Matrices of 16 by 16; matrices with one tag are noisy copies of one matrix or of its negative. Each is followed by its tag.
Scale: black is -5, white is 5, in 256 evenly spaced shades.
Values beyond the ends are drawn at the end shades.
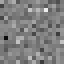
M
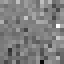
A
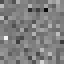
M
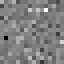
M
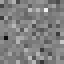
M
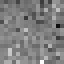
A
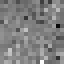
A
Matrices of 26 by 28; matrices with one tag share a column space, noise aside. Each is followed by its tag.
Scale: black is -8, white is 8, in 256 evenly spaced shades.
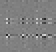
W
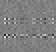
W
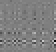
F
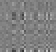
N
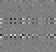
W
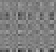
N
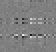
W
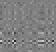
F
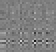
F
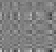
N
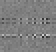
W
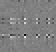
W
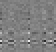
F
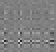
F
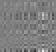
N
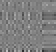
N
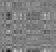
N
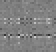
W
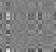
N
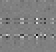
W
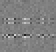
W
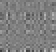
N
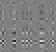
F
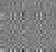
N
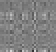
N
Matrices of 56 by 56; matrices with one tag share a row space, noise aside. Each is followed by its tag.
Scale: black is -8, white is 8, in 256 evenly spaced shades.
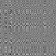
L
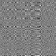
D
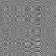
D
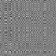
L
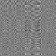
D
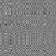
L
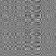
D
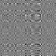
D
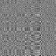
D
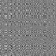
L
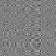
D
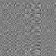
D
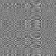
D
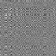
L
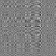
D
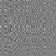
L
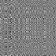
L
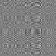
D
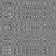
L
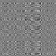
D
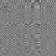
D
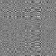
D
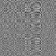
D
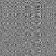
D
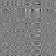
D
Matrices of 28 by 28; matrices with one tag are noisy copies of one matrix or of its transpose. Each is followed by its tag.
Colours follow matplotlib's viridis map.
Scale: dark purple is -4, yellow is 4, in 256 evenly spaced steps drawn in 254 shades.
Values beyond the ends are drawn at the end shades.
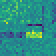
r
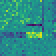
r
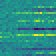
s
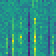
s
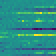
s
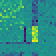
r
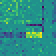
r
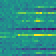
s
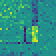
r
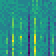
s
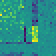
r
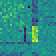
r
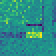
r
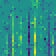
s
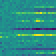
s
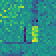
r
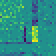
r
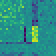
r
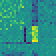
r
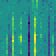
s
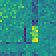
r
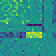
r
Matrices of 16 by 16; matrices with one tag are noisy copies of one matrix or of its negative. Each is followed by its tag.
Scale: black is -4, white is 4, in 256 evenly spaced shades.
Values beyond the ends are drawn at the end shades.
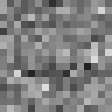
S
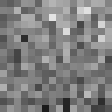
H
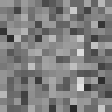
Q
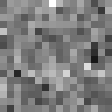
S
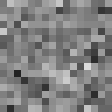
S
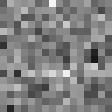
S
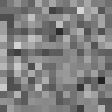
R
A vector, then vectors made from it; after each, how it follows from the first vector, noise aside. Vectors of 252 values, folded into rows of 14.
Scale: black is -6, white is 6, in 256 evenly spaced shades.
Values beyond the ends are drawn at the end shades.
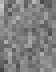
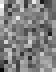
scaled up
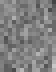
reversed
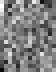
scaled up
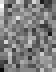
scaled up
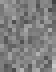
reversed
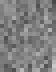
reversed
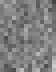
reversed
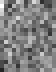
scaled up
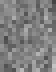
reversed
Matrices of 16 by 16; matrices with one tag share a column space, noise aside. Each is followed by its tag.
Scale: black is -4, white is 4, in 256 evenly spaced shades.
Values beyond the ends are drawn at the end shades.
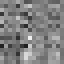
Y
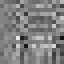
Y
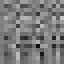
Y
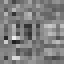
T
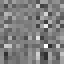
Y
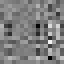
T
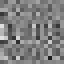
T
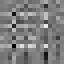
Y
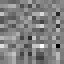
Y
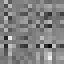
Y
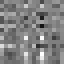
Y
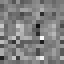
T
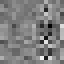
T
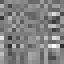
Y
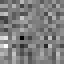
Y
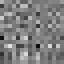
Y
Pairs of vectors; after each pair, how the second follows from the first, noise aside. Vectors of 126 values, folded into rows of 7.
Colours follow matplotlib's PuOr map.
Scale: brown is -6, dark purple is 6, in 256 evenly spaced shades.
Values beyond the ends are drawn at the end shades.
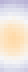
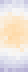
reversed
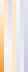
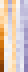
scaled up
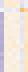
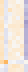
reversed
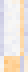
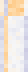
reversed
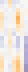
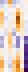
scaled up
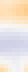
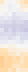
reversed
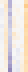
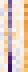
scaled up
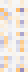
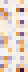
scaled up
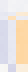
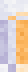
scaled up
